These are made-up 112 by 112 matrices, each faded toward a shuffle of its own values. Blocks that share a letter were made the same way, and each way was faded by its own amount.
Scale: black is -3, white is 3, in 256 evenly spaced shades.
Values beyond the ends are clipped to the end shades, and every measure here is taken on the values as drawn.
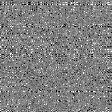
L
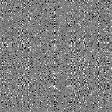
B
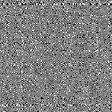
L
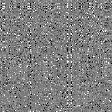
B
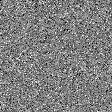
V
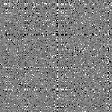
B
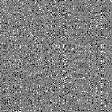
B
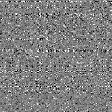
L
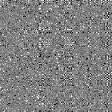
B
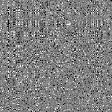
B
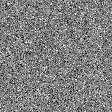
V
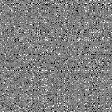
L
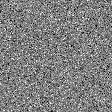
V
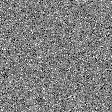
V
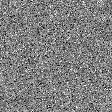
V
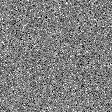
V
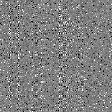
B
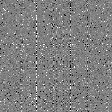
B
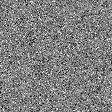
V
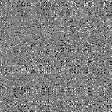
L
